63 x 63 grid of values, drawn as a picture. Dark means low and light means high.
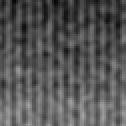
Neither half mirrors the other. The field climbs toward the bottom. Stripes running up and down repeat 12 times from left to right. The values follow a bell shape.
